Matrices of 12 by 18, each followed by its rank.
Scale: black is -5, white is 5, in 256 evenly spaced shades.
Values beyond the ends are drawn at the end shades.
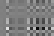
one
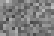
full rank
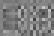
two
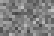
full rank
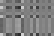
one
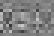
two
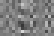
two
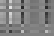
one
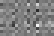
two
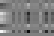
one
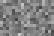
full rank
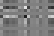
one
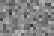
full rank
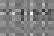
two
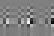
one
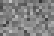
full rank
